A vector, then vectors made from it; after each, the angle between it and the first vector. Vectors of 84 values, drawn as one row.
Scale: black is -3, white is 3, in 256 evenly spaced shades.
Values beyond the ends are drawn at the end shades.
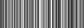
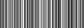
nearly parallel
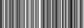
partly aligned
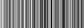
partly opposed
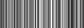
nearly parallel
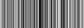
nearly opposite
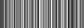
nearly parallel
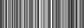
nearly parallel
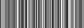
orthogonal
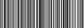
partly opposed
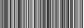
orthogonal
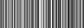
nearly parallel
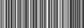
orthogonal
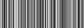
partly opposed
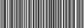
orthogonal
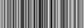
nearly opposite
